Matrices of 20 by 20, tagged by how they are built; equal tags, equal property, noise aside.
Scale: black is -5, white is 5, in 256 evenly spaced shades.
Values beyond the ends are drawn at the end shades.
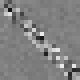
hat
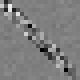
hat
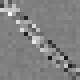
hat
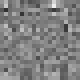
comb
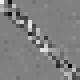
hat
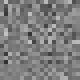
comb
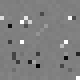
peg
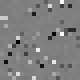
peg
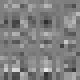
comb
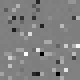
peg
